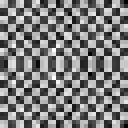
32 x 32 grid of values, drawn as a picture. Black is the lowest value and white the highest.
No single row or column stands out from its neighbours. The values fall into two levels. Overall the values sit about 50% of the way up the scale. The top and bottom halves mirror each other.
